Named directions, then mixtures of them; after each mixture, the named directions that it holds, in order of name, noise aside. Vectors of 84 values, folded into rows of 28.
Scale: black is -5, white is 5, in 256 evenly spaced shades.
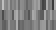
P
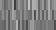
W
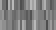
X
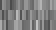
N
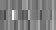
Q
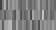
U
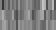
P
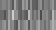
Q, W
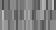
P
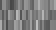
N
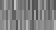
W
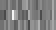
Q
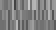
W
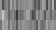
N, P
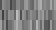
N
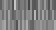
W
